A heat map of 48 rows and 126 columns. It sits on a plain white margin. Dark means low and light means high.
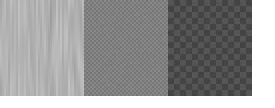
The table splits into one row of 3 panels. Panel 1,1: high, streaked downward, faint in contrast. Panel 1,2: middling, checkered, faint in contrast. Panel 1,3: low, checkered, faint in contrast.
